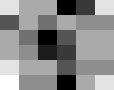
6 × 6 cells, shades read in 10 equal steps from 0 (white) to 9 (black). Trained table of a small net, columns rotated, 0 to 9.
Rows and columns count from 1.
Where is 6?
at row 2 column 1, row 3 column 4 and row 5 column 4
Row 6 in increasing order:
0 1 3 4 4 9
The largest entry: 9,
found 3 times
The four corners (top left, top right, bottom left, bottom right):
1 1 0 1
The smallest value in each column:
0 3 3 3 3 1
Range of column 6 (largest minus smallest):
3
